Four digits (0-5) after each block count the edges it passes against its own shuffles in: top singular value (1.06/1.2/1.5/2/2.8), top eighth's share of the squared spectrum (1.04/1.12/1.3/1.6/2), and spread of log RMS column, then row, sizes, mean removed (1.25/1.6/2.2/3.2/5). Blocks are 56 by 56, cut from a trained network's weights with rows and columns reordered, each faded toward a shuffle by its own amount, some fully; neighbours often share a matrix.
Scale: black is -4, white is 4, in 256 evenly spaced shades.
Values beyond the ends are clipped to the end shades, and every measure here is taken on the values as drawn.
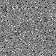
2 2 0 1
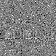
3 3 0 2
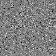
2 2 1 1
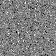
0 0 0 0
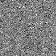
2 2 0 0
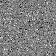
1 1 0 0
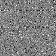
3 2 0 1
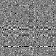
4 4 0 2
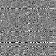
4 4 0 3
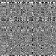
4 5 1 3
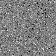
1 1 0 0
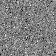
1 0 0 0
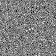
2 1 0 0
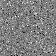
1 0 0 0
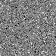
0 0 0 0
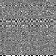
5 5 0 3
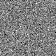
0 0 0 0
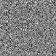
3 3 2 1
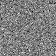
1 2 0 0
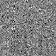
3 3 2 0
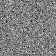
0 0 0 0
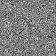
2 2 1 1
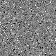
1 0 0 0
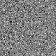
3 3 1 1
